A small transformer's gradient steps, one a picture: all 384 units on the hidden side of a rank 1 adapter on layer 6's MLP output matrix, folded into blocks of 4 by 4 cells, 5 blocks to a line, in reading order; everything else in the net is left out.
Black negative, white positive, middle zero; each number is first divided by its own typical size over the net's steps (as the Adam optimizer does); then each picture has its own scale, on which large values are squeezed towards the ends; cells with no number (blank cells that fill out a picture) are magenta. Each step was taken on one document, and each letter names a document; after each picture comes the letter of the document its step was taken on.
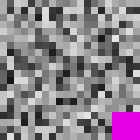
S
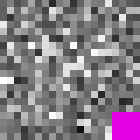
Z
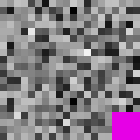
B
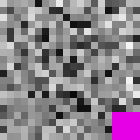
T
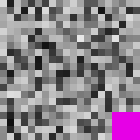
S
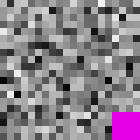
Z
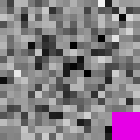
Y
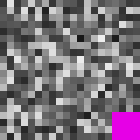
S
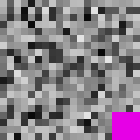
S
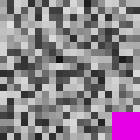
S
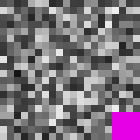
T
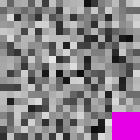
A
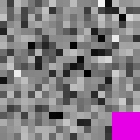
Y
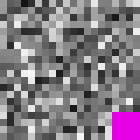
A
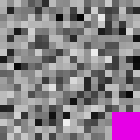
B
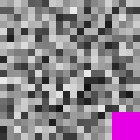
T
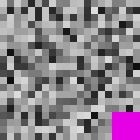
Z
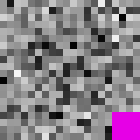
Y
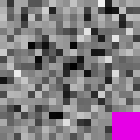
Y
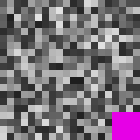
A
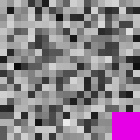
B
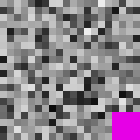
T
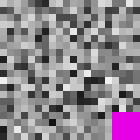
T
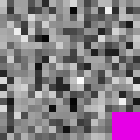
B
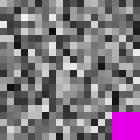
A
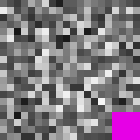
T
